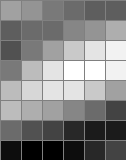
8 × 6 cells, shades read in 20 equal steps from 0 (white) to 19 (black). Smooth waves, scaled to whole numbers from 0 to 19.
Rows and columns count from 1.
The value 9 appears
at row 2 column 4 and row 6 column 4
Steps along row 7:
up up up up same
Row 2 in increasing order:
6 8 9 11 11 12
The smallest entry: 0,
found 2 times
